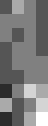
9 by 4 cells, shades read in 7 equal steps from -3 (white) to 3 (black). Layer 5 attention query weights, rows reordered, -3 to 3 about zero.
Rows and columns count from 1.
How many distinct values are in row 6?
2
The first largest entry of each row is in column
1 4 2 1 1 1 1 2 1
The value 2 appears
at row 7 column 1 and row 9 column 1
